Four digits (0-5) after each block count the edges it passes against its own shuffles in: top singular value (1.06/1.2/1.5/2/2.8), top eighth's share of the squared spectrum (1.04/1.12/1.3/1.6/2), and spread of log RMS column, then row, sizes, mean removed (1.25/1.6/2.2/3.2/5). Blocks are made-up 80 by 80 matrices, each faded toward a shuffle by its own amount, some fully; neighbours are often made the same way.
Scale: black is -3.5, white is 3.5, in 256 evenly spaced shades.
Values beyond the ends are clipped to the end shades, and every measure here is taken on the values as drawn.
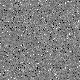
2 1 0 1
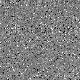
3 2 0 2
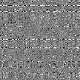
4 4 1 3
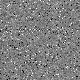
2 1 0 0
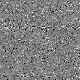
3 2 0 2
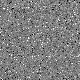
1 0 0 0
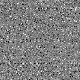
3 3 0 2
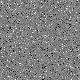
0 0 0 0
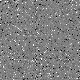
3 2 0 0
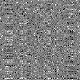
4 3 2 2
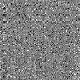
4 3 1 2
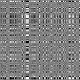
5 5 4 4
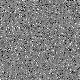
3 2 0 0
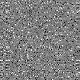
4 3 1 1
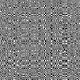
5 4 3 3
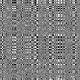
5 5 4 4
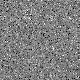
2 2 0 0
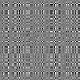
5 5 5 4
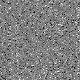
3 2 1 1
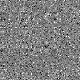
4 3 1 1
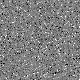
1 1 0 0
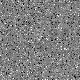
3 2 0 0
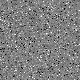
2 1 0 0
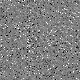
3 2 1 1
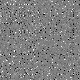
3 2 1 1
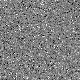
0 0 0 0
